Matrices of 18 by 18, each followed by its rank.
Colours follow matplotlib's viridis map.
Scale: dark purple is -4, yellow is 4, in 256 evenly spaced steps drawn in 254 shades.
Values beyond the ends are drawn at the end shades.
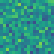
full rank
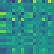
two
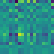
two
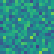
full rank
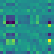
two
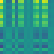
one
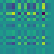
one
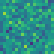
full rank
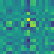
two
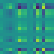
one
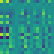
two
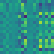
two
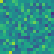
full rank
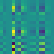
one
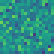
full rank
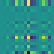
one
